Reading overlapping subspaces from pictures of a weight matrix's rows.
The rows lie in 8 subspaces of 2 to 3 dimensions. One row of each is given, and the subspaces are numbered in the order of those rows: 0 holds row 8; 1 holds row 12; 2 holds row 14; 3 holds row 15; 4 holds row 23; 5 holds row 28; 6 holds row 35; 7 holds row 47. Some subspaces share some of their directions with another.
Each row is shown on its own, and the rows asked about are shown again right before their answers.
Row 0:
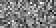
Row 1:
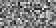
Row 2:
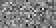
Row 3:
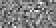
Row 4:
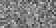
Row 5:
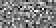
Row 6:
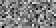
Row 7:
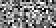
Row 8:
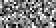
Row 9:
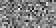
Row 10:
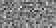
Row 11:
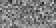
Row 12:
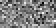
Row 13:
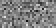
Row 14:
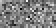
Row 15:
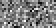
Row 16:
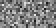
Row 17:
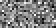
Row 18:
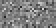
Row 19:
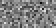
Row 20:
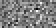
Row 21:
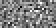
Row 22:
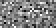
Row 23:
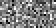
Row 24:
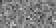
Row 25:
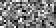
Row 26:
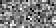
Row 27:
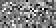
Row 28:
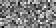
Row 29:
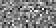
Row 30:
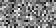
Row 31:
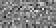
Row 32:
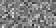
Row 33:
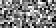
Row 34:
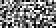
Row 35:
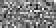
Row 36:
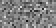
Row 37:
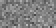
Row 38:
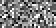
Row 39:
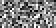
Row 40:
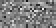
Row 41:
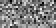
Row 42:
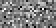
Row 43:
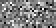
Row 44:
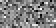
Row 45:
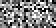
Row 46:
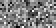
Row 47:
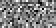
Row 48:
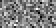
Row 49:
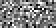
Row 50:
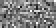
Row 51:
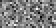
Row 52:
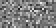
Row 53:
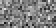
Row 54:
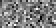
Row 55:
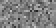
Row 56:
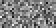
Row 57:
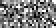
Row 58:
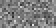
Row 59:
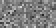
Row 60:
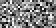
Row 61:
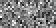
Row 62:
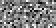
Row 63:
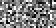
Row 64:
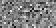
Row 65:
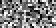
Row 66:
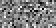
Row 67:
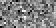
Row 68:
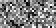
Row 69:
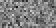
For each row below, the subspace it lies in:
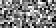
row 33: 2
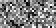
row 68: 3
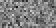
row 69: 1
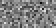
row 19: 6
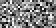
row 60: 4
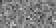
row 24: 2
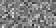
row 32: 5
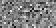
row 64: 7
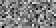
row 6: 5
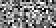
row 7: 6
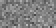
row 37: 0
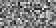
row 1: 5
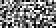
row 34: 0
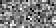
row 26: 2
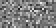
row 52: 4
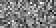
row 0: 5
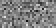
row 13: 4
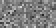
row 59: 4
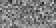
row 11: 1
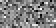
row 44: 1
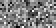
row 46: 3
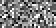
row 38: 5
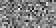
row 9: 4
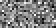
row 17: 1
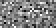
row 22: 7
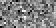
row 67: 7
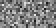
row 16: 1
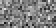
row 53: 2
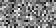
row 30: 4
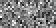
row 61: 5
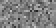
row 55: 0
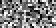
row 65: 2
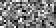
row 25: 7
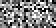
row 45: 6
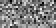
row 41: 1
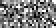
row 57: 6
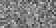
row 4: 5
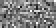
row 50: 6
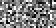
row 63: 4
